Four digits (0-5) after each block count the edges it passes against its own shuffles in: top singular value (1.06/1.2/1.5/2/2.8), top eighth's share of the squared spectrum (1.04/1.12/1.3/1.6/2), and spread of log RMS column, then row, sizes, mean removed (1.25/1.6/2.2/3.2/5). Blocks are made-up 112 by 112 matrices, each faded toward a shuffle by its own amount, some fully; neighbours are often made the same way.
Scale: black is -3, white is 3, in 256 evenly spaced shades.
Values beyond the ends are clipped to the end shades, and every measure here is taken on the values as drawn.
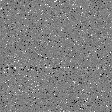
2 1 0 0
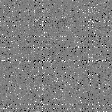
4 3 2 2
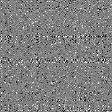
4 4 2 3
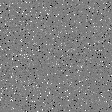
0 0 0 0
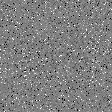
2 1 0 0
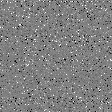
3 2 0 1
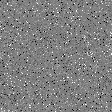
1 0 0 0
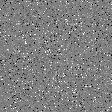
0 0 0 0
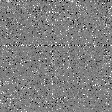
3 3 1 2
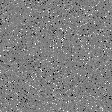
1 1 0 0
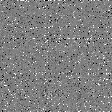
3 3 1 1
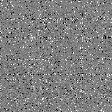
3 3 2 2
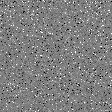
1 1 0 0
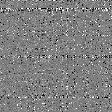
4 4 2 3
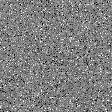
2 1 0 0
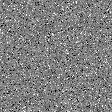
1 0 0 0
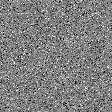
0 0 0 0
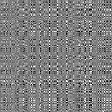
5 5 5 4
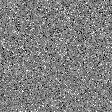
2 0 0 0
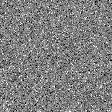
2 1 0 0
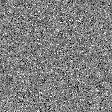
2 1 0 0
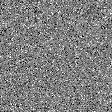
2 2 0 0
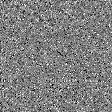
3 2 0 1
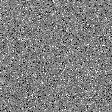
1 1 0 1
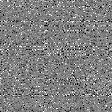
4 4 2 3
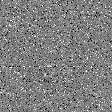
3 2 0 1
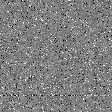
3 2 0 1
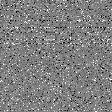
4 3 0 2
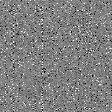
4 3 2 1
